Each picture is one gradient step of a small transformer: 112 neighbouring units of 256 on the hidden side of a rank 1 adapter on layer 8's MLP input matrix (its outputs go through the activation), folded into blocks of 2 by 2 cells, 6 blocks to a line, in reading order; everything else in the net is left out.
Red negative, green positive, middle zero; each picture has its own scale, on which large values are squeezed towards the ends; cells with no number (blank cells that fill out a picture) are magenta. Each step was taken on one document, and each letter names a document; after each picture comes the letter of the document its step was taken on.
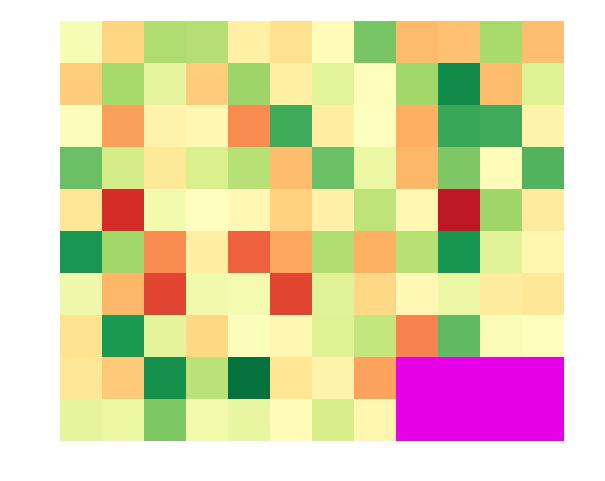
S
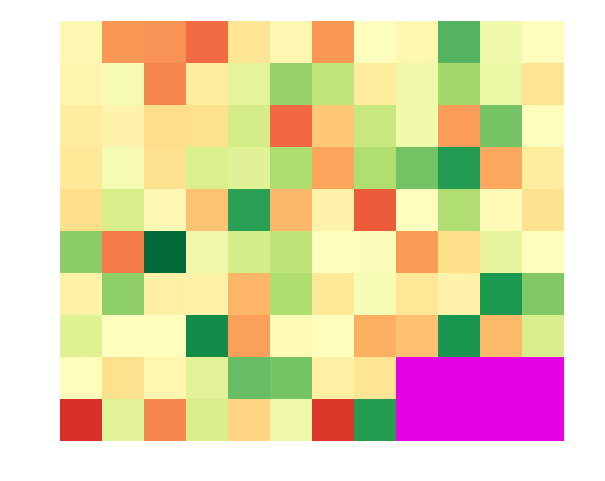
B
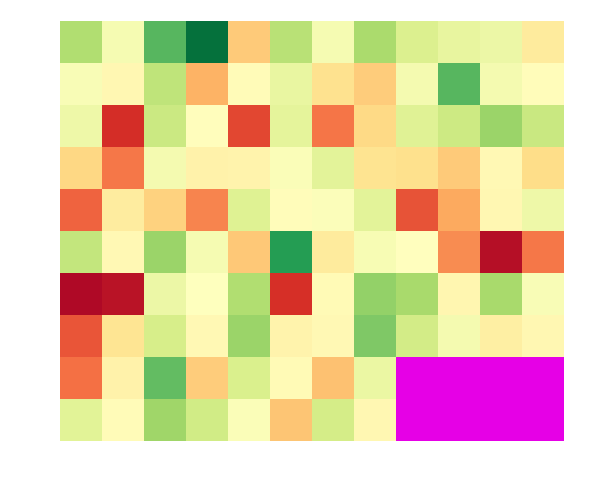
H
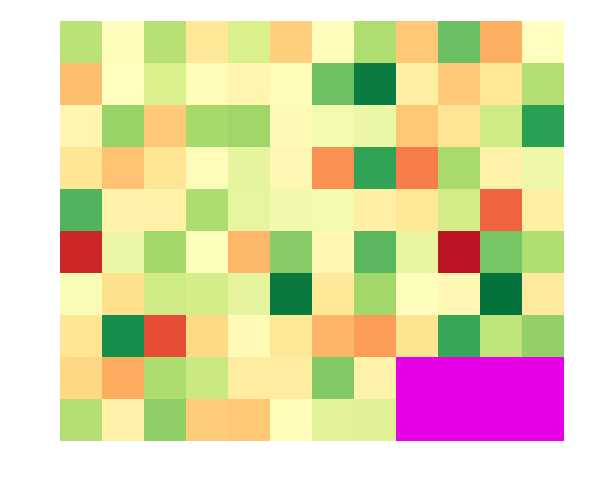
H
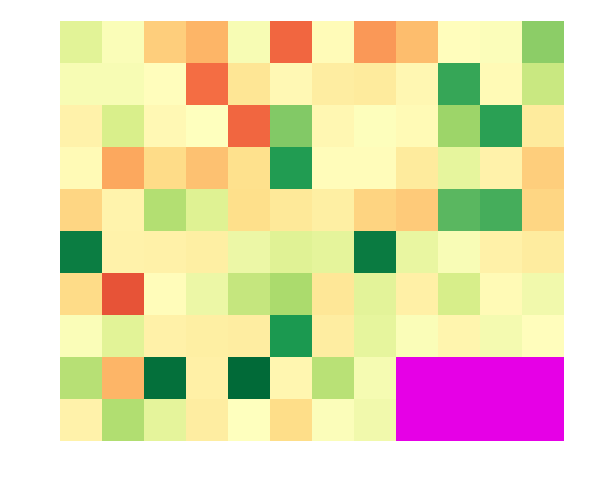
S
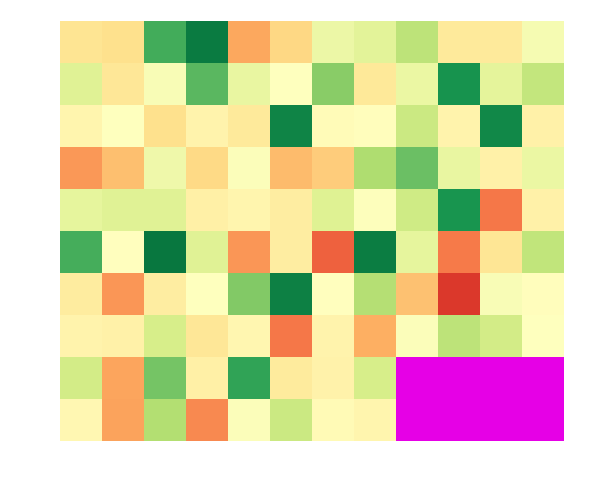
S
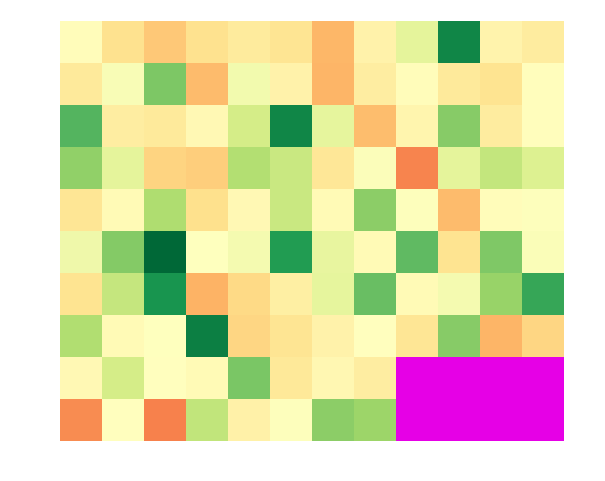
B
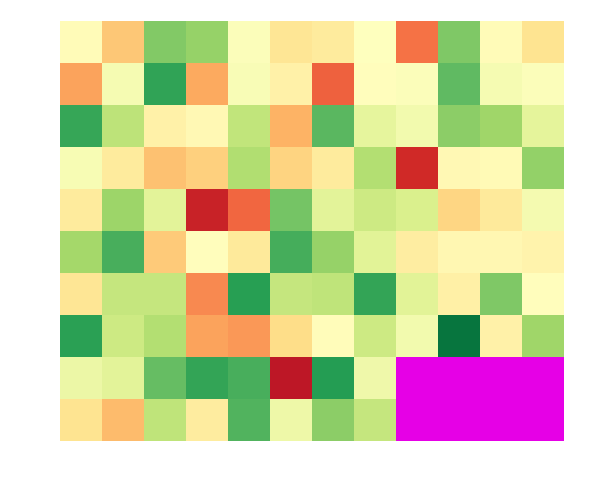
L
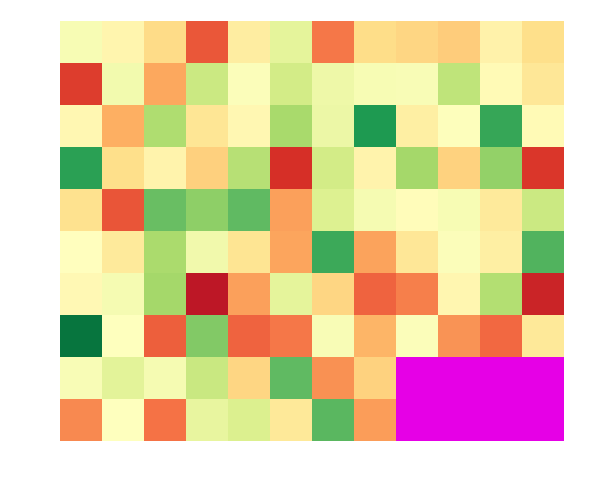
L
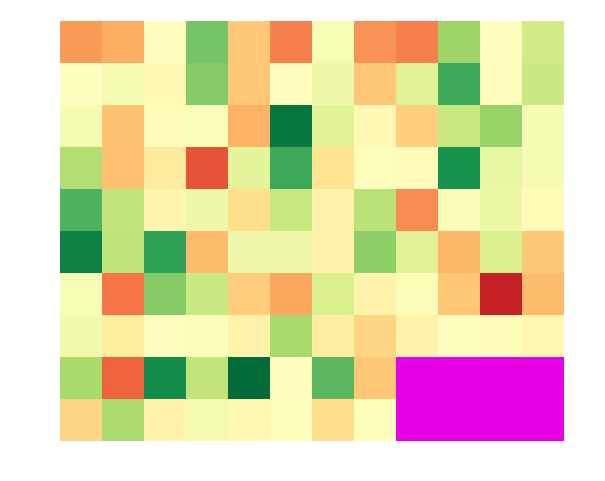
S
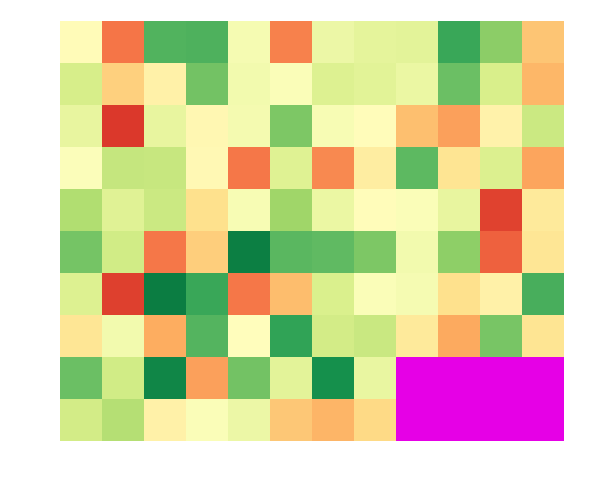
S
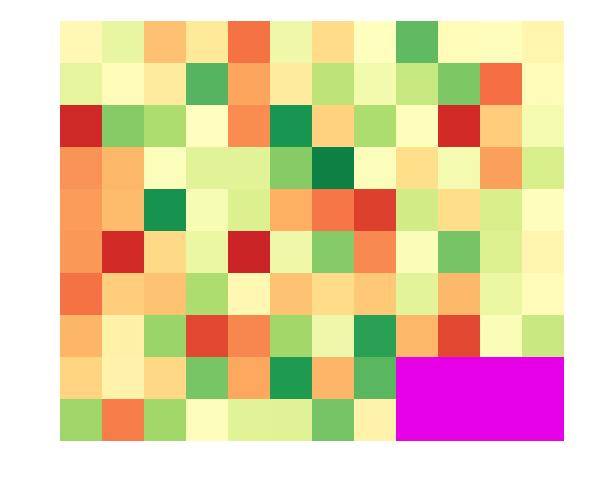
L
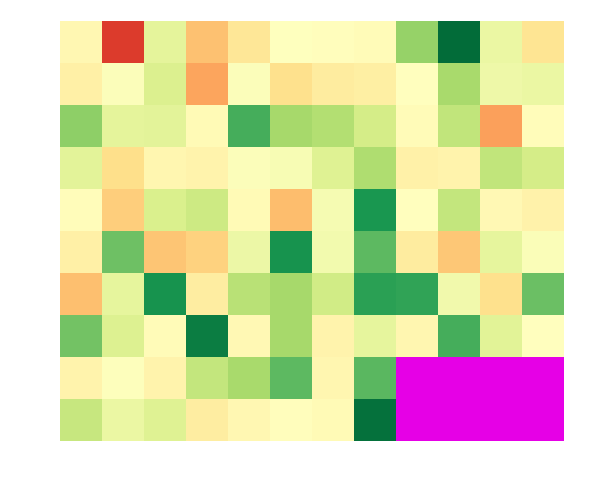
B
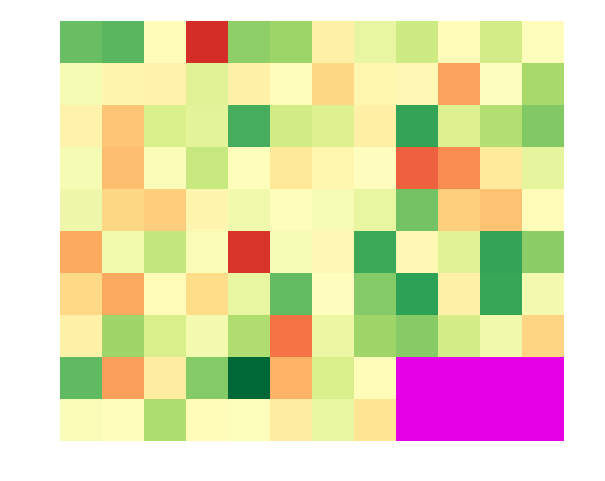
H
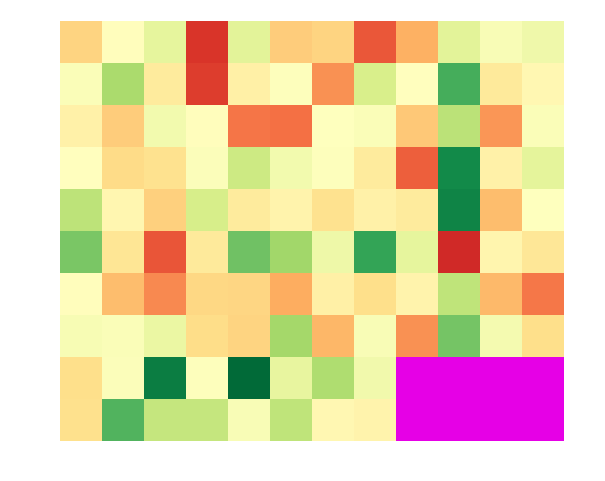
S
